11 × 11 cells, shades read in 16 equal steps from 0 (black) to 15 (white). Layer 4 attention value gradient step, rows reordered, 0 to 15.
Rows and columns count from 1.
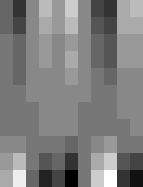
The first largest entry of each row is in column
6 6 4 6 6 3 4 4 9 9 9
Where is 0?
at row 11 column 6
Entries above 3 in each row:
9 11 11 11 11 11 11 11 11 10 7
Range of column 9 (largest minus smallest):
12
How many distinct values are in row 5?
4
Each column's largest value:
10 14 8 11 9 12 8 12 15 10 11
